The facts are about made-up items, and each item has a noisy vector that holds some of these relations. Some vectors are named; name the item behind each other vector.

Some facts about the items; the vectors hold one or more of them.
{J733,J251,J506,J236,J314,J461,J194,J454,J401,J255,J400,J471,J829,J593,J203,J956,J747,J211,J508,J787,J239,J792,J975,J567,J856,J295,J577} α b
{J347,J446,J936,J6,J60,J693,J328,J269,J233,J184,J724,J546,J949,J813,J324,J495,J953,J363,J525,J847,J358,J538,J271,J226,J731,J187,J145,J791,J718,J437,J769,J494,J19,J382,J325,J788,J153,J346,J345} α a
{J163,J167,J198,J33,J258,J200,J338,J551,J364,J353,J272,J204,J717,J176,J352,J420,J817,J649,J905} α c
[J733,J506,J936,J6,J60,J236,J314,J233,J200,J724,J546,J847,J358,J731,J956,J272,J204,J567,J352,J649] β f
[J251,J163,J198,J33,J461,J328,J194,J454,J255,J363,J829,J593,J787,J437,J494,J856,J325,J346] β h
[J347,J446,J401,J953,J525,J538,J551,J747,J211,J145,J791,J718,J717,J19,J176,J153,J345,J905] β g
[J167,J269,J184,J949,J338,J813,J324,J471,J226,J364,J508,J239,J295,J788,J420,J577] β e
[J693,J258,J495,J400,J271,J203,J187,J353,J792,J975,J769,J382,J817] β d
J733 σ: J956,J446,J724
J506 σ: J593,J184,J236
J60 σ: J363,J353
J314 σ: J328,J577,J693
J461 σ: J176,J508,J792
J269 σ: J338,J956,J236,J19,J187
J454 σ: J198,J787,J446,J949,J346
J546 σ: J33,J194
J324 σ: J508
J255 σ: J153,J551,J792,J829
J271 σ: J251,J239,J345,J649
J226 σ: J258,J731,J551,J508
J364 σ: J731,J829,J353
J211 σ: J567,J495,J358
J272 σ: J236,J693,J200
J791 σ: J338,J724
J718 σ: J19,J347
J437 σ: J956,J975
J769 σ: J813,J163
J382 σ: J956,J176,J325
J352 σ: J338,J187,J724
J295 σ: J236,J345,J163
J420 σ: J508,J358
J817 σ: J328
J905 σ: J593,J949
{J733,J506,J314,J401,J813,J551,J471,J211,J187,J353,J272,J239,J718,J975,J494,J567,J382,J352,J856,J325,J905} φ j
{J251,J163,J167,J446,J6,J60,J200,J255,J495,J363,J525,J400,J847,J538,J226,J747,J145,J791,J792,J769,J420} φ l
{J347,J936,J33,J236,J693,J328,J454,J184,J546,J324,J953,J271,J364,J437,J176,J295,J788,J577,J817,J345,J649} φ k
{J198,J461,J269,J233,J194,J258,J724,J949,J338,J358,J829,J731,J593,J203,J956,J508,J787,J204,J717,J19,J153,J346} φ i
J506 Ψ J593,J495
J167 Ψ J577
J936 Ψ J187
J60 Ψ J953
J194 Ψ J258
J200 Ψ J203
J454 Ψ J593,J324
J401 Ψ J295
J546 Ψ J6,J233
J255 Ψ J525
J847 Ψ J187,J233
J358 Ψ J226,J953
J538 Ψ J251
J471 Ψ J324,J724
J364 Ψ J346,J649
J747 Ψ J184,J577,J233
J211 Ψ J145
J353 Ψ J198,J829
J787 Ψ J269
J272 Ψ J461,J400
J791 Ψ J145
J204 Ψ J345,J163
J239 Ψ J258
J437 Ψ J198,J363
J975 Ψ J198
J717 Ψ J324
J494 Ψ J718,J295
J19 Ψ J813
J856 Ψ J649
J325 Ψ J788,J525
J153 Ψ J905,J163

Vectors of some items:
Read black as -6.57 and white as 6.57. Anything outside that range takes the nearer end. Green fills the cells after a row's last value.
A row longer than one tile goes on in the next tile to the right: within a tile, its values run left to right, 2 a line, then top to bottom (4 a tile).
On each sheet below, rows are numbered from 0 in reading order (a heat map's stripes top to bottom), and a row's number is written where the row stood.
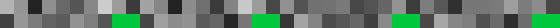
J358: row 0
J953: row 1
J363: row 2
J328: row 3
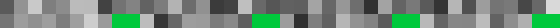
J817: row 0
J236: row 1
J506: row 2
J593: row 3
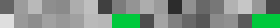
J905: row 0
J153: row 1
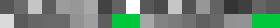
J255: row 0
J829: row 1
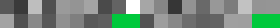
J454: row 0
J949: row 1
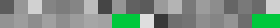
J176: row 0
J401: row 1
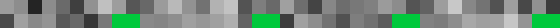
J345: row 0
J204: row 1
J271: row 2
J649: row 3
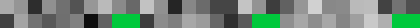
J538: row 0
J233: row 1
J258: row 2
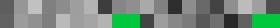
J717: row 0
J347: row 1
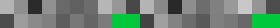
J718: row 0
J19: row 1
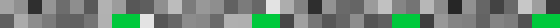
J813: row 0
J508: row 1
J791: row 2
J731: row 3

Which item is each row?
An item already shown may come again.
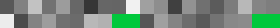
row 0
J295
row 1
J226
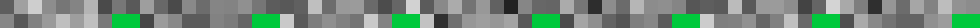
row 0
J200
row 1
J769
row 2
J203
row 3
J314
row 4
J382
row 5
J461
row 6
J949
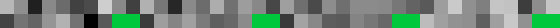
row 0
J6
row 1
J187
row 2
J769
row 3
J364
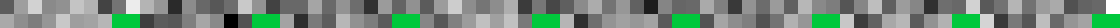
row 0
J167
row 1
J847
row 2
J506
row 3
J200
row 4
J314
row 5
J269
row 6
J577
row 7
J471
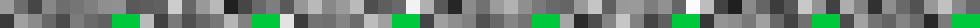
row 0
J271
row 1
J975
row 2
J239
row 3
J346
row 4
J747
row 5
J724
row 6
J446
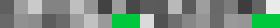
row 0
J353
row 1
J251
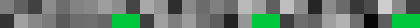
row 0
J693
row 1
J184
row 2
J6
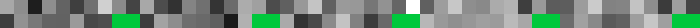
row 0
J60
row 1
J324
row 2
J747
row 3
J551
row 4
J353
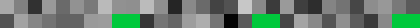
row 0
J949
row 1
J6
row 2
J495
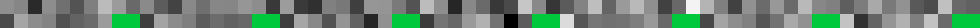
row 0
J788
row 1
J693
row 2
J495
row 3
J6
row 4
J856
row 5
J269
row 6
J956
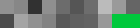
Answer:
J788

